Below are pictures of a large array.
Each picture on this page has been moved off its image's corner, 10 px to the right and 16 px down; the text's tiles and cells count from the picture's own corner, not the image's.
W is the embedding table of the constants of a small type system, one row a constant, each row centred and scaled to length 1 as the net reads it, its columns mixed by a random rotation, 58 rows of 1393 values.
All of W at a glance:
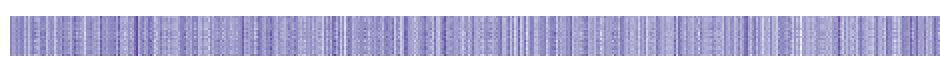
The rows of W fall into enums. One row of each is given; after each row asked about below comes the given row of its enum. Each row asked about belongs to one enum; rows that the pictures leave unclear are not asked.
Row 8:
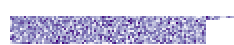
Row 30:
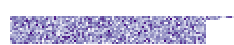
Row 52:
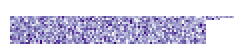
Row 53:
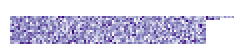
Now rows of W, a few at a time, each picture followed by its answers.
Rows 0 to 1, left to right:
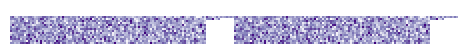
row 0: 52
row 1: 52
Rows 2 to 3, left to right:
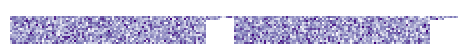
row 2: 30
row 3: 52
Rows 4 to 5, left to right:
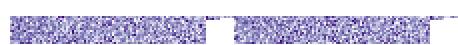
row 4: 53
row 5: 8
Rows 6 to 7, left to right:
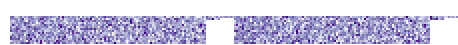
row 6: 52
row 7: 53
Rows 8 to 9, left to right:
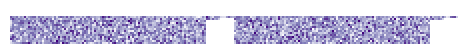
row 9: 30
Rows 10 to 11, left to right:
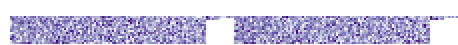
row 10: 8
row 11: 53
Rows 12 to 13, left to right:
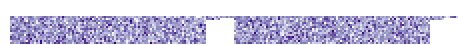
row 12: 52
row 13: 30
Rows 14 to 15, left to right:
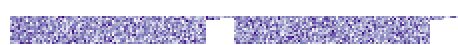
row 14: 53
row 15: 30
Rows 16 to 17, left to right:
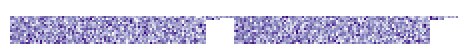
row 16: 52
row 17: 53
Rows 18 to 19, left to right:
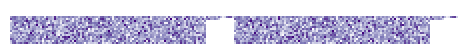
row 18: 30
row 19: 30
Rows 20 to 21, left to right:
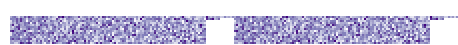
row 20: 53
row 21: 53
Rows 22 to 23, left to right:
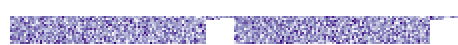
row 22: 52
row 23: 8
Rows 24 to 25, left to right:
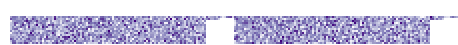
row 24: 30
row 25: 8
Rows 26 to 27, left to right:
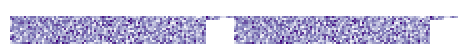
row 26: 8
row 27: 8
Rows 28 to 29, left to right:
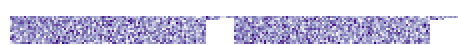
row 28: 8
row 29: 52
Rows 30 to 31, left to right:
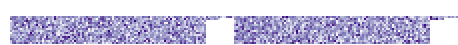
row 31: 53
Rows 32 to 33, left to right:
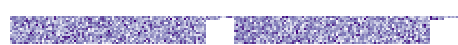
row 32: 30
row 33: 53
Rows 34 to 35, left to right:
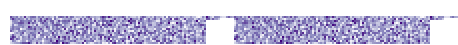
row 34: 8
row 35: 8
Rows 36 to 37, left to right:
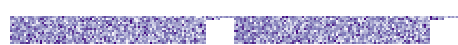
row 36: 52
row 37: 53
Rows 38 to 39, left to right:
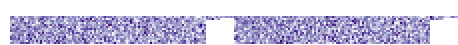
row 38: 52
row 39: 8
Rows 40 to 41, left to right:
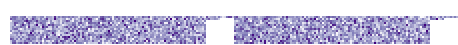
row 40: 30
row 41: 52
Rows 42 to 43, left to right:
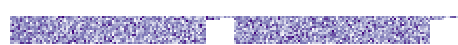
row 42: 53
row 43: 30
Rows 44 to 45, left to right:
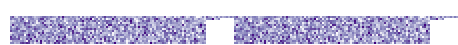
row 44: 52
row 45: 52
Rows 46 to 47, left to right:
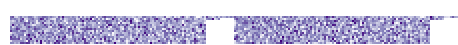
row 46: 52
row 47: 8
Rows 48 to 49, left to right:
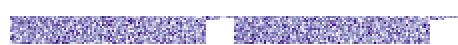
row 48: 8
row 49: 52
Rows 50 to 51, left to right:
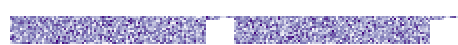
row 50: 8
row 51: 30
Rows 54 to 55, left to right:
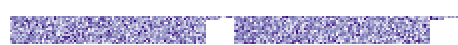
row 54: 30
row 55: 53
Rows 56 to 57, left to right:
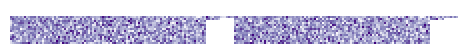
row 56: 8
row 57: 52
